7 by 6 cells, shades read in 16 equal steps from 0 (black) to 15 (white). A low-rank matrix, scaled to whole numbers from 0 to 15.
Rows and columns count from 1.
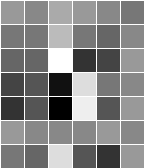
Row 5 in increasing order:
0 3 5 5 9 14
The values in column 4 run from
3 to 14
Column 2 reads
8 7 6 5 5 8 6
